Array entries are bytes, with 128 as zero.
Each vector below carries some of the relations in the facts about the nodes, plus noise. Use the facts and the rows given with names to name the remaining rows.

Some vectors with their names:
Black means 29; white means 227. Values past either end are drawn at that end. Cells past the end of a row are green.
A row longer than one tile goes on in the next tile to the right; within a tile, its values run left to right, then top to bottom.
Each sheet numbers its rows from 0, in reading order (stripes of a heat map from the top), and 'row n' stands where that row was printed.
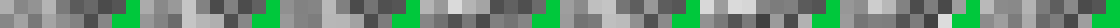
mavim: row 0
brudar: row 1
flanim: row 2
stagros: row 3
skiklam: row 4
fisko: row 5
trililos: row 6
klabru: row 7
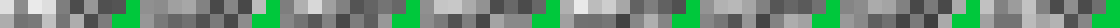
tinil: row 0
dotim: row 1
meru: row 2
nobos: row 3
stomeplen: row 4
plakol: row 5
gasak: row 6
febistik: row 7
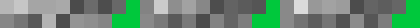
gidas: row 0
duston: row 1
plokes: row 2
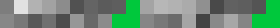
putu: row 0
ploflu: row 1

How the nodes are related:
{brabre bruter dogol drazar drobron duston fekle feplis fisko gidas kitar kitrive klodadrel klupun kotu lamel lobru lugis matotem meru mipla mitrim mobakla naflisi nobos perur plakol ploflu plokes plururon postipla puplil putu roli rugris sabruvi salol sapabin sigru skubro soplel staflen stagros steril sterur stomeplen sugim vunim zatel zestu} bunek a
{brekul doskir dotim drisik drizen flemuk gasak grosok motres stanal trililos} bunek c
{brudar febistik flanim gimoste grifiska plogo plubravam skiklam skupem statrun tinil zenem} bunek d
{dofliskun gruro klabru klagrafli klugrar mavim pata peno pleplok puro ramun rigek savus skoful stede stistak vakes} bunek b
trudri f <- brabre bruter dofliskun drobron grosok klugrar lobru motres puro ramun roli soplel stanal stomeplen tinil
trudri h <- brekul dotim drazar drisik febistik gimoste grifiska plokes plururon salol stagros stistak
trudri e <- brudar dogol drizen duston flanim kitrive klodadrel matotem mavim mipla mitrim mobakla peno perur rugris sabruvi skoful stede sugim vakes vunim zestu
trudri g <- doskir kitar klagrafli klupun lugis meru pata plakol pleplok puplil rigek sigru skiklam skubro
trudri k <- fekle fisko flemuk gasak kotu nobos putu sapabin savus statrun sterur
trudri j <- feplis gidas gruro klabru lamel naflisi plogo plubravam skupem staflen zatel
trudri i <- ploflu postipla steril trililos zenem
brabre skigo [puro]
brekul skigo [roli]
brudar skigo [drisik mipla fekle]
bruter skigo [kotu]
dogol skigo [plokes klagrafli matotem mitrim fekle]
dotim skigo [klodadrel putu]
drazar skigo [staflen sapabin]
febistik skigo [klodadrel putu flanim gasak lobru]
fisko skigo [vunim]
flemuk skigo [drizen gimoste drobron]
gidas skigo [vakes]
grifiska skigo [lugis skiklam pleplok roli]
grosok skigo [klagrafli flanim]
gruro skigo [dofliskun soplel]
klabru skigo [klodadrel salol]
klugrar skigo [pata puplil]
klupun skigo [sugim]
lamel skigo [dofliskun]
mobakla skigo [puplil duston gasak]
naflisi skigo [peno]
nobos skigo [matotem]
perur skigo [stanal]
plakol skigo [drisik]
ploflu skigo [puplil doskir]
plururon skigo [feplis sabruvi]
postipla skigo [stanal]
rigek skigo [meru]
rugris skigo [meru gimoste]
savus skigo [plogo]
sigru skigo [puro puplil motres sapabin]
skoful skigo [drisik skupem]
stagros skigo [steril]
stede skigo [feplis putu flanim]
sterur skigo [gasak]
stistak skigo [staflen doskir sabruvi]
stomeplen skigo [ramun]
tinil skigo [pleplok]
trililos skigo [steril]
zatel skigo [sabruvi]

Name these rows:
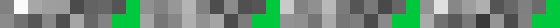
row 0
kotu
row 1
skupem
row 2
stistak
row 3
soplel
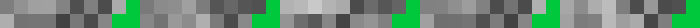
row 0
motres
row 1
peno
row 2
brabre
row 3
drisik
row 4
plubravam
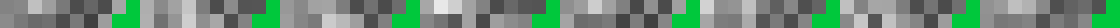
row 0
drizen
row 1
zenem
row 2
plogo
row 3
perur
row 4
stanal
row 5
klugrar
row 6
savus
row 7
steril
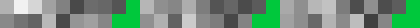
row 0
postipla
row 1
vakes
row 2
statrun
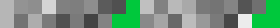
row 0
ramun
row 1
rigek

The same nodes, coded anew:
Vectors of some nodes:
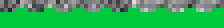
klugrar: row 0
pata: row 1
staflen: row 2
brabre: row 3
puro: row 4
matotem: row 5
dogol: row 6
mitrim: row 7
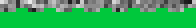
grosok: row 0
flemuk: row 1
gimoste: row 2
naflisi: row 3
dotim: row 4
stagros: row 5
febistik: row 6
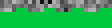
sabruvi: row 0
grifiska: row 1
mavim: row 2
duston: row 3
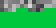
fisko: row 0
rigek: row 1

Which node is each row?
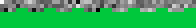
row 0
brekul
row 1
trililos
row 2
skiklam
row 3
doskir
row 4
roli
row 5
lobru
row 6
drobron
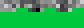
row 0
rugris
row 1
gruro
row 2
klabru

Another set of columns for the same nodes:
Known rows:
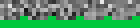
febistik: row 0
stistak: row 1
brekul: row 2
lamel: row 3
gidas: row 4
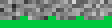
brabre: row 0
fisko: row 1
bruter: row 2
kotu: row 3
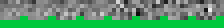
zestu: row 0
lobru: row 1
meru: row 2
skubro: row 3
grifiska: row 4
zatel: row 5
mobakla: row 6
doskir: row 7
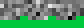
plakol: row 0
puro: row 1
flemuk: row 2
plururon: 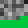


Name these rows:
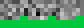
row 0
gimoste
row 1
pleplok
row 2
roli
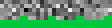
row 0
flanim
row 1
tinil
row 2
brudar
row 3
puplil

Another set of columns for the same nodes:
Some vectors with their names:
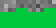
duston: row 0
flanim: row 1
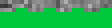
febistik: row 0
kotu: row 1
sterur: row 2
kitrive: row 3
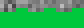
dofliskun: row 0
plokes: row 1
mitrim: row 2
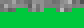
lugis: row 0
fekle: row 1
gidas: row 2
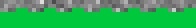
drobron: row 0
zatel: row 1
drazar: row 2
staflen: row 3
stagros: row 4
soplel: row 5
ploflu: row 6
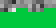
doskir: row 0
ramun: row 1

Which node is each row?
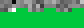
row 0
gasak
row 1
puro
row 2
skiklam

